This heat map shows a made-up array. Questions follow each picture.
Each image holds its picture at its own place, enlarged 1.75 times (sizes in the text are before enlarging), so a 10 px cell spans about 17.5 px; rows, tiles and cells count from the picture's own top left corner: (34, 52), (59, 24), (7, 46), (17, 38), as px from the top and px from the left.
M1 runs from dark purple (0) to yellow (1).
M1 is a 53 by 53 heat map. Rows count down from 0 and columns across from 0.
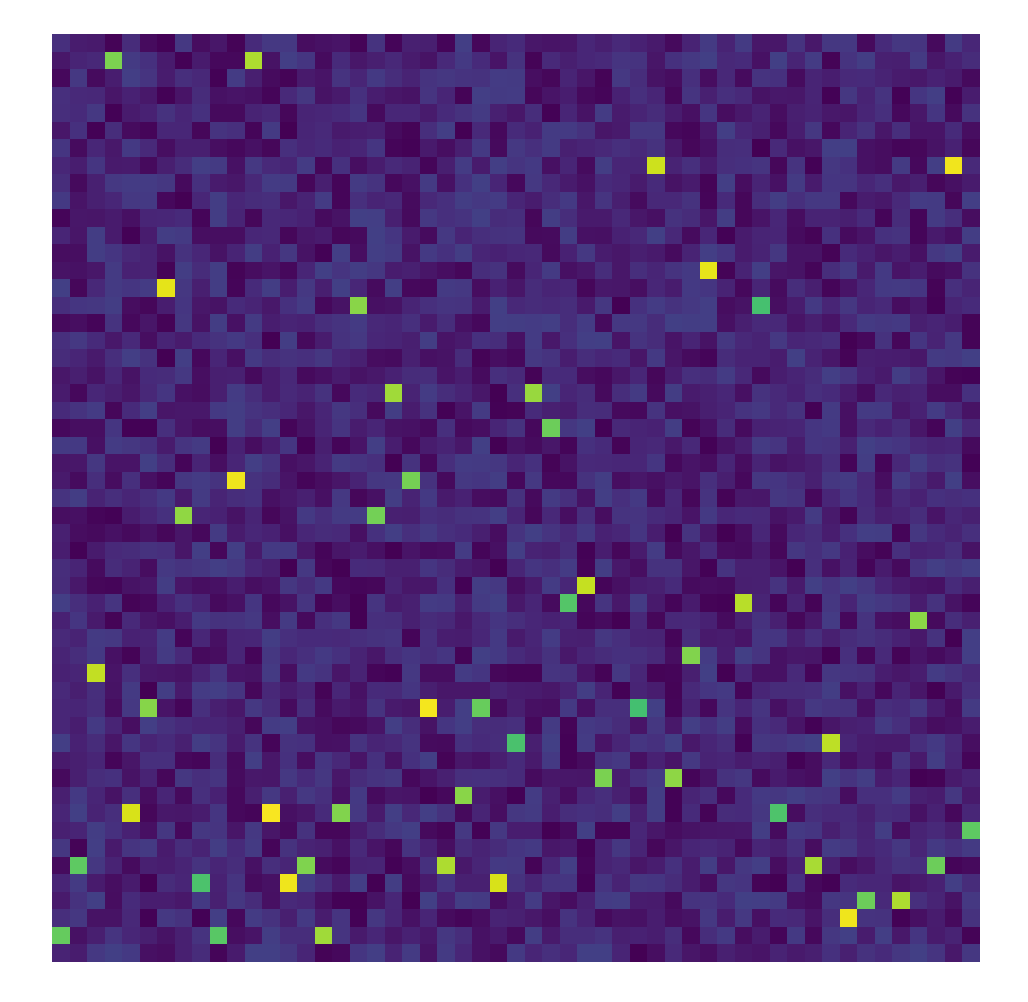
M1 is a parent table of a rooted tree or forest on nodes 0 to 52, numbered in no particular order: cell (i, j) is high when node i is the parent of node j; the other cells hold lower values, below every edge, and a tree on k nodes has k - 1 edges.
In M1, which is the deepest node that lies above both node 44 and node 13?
48
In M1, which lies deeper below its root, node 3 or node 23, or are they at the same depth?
the same depth
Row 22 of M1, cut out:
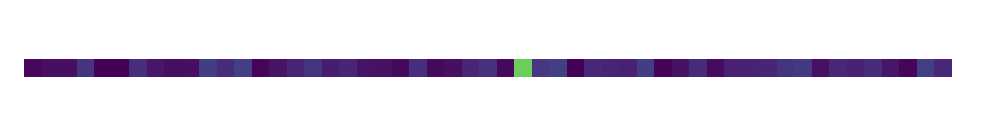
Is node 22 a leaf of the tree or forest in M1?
no
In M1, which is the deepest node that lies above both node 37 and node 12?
48
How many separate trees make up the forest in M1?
4
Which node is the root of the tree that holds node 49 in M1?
38
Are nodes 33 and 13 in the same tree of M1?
yes
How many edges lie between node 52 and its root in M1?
3
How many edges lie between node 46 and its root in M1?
3
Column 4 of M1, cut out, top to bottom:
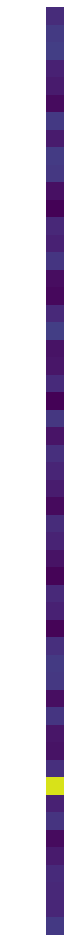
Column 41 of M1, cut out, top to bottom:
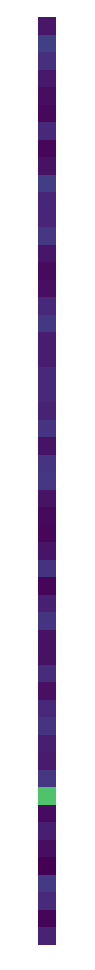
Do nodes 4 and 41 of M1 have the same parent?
yes
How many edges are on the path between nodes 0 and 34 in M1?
3
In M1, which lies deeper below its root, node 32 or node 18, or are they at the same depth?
node 18
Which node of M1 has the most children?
47
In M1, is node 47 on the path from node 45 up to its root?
yes
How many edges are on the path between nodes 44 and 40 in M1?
1
